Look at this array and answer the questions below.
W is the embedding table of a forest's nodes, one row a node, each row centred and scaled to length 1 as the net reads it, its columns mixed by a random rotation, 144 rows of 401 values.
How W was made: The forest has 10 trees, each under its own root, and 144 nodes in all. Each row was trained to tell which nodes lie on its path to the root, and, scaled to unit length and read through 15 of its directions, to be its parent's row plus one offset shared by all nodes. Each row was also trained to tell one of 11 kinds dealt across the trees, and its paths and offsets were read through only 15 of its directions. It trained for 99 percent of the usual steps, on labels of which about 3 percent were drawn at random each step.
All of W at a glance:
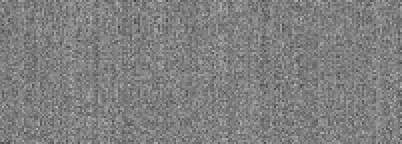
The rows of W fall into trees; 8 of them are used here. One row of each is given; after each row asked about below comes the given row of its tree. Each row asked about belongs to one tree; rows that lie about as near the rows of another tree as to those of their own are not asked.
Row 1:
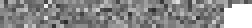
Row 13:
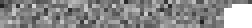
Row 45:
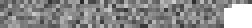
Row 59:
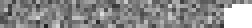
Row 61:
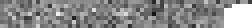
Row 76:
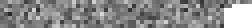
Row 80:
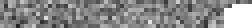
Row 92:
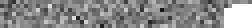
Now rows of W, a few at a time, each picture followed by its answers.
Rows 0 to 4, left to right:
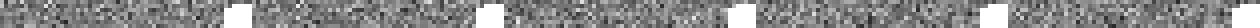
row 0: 1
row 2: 45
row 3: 59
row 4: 59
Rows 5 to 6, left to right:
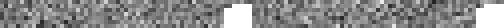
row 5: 61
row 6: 61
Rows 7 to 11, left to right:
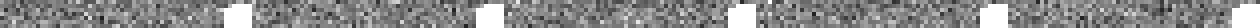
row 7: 45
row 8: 1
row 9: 80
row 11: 61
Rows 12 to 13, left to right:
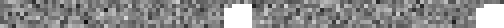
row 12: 1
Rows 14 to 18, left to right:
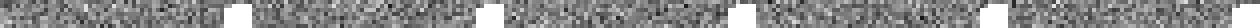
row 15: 61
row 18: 1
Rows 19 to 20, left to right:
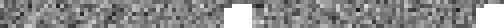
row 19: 59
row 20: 1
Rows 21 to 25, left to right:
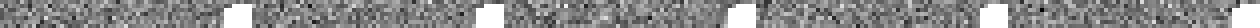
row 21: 61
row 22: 76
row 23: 59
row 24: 92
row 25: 92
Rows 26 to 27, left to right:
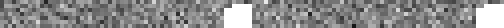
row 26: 45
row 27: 1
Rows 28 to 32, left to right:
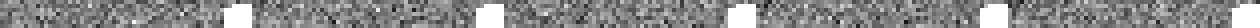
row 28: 45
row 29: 92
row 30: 45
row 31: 92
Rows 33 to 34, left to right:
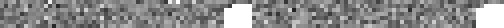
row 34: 13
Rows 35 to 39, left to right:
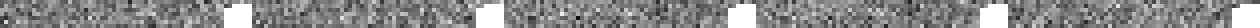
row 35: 45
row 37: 61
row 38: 61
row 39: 45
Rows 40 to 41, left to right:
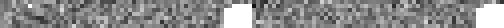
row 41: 45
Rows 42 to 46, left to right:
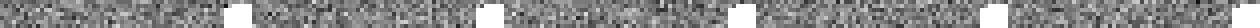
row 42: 61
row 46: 1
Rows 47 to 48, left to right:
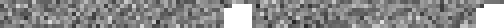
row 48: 80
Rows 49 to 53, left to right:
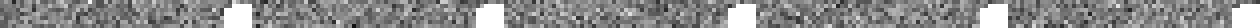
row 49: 92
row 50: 59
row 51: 61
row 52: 13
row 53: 45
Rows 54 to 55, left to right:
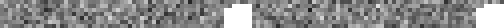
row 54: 1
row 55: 80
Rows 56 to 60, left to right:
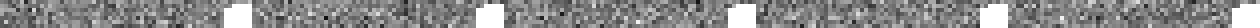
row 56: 76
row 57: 61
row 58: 45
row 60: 76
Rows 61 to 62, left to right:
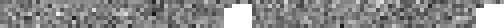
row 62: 61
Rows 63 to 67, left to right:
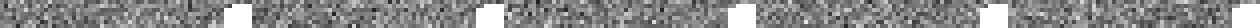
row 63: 80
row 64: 45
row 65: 1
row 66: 80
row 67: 1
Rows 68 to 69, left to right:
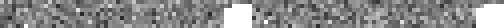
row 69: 80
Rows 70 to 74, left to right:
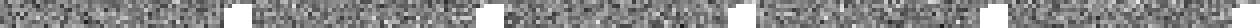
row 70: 1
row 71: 61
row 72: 59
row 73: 1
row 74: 61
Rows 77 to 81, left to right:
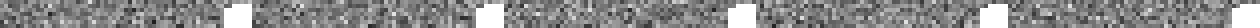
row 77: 92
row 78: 92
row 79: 13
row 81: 45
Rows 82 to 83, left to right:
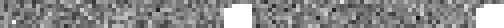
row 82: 80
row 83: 59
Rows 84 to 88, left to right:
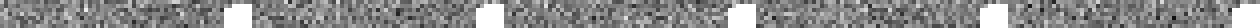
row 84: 1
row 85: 61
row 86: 61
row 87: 59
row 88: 1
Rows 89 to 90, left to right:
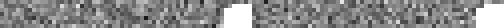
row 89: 76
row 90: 92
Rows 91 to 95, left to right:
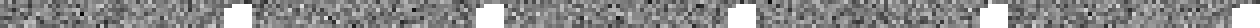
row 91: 45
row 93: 45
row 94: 92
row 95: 45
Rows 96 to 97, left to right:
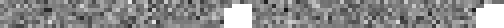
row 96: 1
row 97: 92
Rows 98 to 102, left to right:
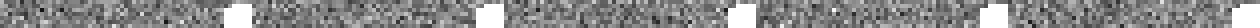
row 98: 92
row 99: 80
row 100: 92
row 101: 92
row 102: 80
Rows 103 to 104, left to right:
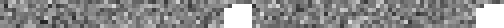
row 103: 80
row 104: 80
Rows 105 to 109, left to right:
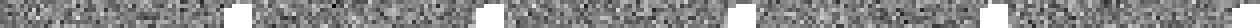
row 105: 76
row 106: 13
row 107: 1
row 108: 92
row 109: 80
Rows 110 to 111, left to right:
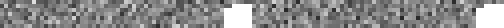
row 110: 45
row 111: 1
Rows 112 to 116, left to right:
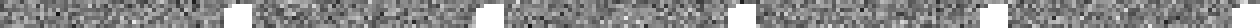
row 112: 45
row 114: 80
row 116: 92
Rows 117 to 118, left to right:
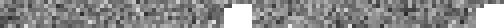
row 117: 92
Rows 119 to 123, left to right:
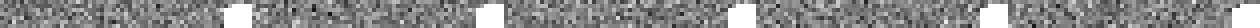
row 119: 45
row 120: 1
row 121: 61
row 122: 61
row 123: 80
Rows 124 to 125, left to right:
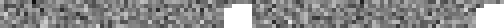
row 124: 1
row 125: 61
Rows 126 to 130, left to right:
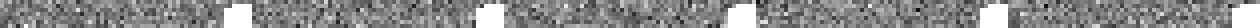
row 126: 92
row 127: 13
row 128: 76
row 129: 61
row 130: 59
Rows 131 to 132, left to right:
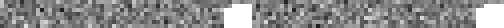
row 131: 92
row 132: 80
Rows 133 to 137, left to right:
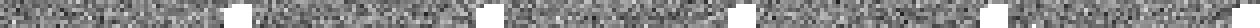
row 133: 45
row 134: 80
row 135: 76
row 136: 92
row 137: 92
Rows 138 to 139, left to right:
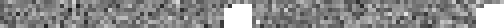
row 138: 13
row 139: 80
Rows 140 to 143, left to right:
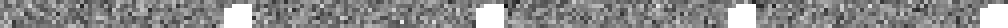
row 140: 1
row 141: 13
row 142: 45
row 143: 13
